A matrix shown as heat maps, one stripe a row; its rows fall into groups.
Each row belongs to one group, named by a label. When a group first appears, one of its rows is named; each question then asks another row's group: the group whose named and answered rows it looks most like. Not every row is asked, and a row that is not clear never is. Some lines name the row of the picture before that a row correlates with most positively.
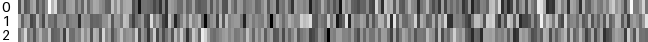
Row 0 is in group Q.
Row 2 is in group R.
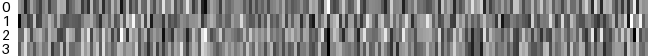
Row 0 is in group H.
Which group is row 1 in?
Q
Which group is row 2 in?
R
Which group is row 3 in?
R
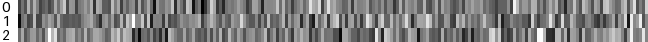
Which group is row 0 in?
H
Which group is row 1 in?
Q
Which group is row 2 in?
Q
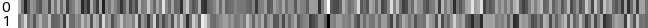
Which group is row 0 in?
H
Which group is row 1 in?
R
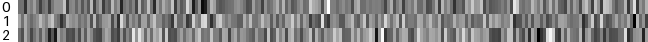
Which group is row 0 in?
H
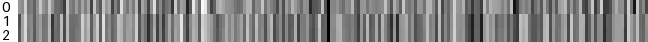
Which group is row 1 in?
R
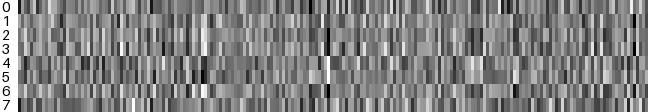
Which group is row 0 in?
Q
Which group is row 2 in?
R
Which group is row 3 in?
R
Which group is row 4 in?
H
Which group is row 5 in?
H
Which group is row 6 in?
R
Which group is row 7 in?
Q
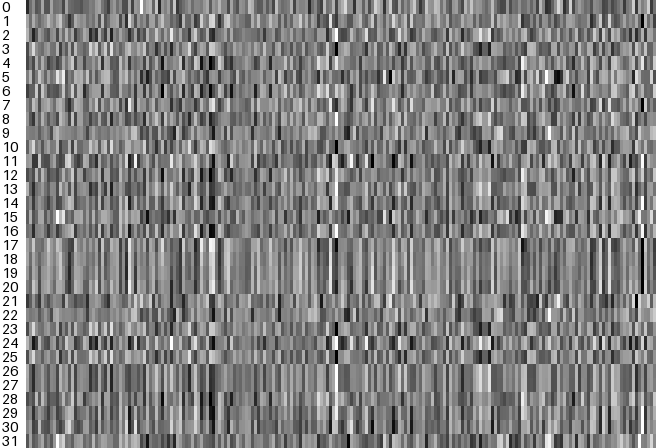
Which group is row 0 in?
Q
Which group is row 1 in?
R
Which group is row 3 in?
R
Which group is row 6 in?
H
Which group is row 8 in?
H
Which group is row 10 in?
R
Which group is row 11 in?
H
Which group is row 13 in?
H
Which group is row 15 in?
Q
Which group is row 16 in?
H
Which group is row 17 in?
R
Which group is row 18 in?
R
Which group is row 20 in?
R
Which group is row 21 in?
Q
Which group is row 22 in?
Q
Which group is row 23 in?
R
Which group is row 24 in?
H
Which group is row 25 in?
R
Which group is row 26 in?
H
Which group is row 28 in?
H
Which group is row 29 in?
H
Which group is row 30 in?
H
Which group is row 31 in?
Q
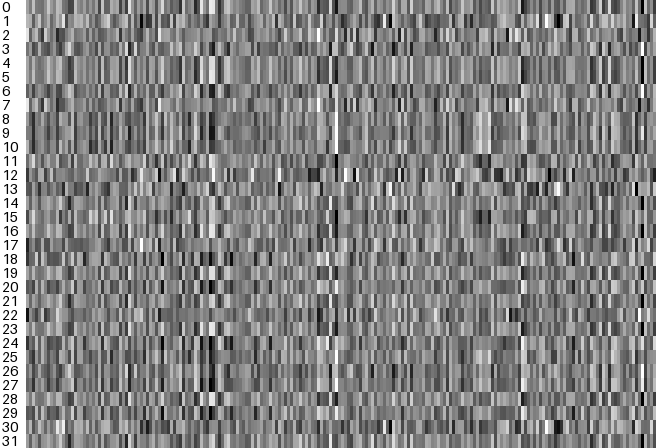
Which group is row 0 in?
R
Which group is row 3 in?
H
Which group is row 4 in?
R
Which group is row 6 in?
H
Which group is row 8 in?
H
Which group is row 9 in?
H
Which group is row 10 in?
H
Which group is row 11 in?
R
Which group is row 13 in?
Q
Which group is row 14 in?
R
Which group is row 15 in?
R
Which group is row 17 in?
Q
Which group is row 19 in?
R
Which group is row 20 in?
H
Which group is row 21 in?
R
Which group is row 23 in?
R
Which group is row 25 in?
H
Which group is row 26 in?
H
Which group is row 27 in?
H
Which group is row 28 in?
R
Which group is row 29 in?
H
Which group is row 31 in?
R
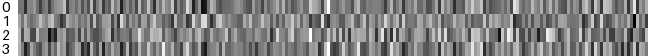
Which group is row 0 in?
H
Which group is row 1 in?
R
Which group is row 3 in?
H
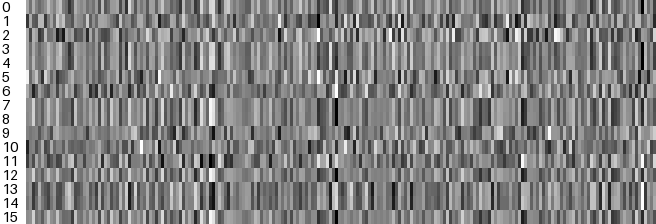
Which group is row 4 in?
R
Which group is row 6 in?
H
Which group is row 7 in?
R
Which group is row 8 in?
R
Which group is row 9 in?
Q
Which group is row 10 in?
Q
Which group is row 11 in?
H
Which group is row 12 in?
R
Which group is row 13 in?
H
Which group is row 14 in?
H
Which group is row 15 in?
R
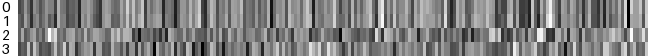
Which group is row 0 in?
Q
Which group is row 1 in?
Q
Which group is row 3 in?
H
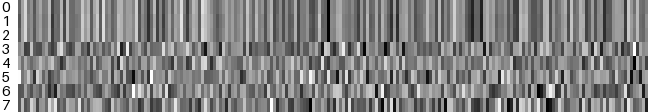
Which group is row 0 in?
R
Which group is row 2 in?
R
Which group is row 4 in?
R
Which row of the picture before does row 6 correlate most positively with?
1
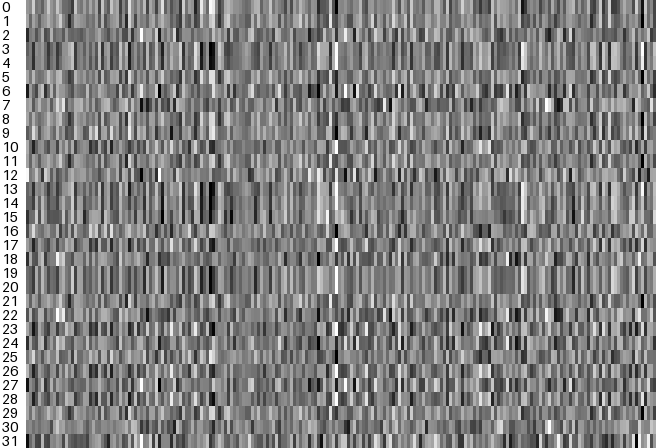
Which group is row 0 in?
R
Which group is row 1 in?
R
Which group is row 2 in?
Q
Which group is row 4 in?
H
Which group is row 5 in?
R
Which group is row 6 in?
Q
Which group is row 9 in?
R
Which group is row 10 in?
H
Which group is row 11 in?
R
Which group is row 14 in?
H
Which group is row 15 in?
H
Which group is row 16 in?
R
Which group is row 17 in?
H
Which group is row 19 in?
H
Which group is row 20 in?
H
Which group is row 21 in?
R
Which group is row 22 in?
Q
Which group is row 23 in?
H
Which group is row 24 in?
Q
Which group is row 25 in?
R
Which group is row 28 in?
H
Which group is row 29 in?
R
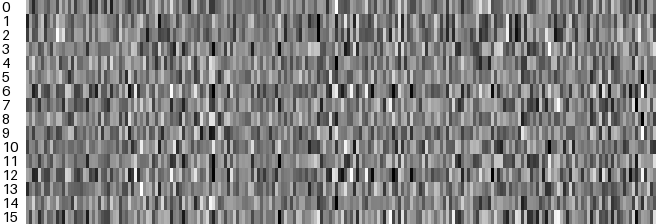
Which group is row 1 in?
Q
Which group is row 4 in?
R
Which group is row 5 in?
R
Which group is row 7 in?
Q
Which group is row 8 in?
R
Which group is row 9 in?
H
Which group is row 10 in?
Q
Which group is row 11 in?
Q
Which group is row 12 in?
H
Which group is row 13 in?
Q
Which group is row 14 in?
R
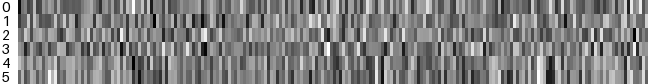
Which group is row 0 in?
Q
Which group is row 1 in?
H
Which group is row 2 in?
R
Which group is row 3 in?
H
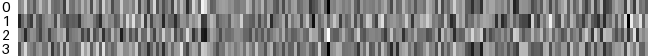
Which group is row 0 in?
R
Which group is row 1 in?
Q
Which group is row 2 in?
H
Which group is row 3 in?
R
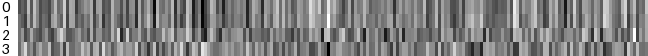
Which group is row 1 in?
H
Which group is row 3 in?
R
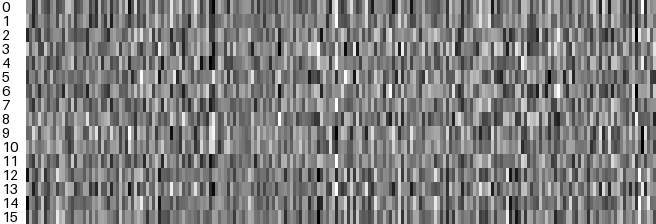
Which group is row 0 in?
H
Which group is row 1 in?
H
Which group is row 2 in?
Q
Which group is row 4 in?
H
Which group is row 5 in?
Q
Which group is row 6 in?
Q
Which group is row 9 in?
R
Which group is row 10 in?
R
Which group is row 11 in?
H
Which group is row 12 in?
Q
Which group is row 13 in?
H
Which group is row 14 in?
Q
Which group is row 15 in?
Q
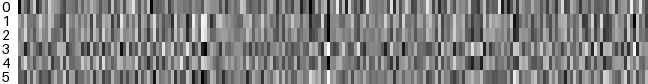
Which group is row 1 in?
R
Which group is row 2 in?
R
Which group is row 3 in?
H
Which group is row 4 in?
R
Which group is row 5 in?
H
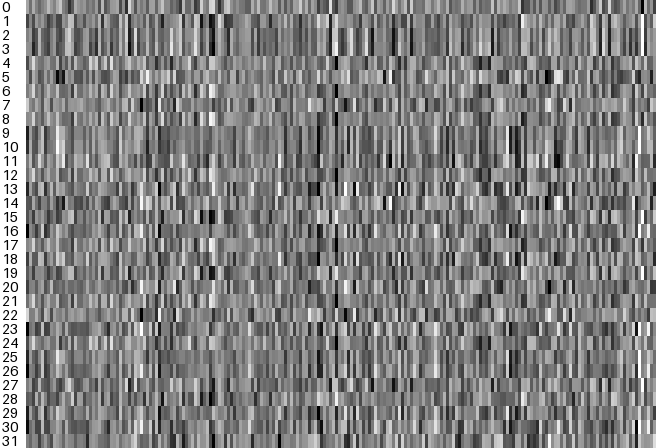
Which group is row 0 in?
R
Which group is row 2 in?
H
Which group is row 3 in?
H
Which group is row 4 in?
R
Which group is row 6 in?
R
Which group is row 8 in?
R
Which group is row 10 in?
Q
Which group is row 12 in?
R
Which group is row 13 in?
Q
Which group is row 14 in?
Q
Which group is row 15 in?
H
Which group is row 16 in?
Q
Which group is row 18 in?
Q
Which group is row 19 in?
H
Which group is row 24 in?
R
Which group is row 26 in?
Q
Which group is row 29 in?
Q
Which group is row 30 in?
Q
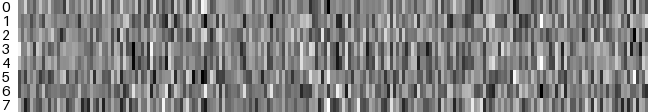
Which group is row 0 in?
R
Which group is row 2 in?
R
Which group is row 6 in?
Q
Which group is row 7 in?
H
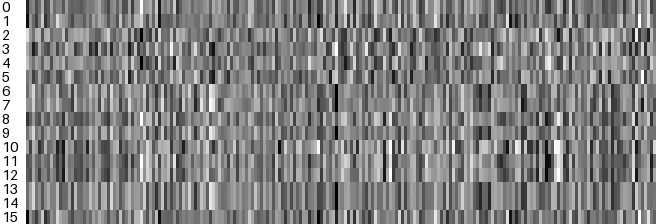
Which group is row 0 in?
Q
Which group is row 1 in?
Q
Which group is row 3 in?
H
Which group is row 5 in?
H
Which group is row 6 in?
R
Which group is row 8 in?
Q
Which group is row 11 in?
Q
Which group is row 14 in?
R
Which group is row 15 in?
Q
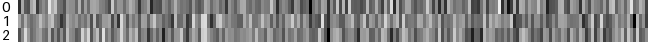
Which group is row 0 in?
Q
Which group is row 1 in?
R
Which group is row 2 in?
R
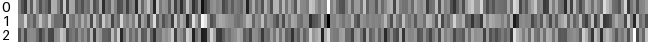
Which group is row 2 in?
H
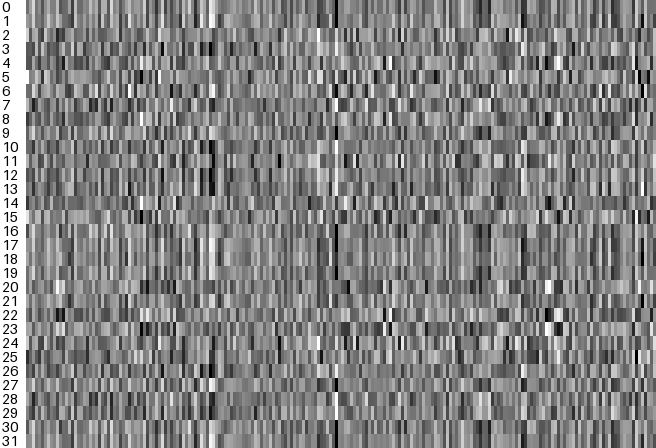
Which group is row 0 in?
R
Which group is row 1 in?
R
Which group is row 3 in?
H
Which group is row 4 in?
Q
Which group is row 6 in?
R
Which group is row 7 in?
H
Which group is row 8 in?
Q
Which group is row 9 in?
R
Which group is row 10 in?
H
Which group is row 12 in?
H
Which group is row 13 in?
H
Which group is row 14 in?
Q
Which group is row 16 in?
R
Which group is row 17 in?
R
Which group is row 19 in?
R
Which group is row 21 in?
R
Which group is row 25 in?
Q
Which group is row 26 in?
H
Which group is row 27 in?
R
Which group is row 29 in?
H
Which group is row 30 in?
R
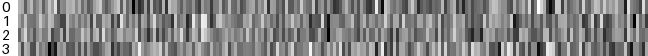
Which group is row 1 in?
R
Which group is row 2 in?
R
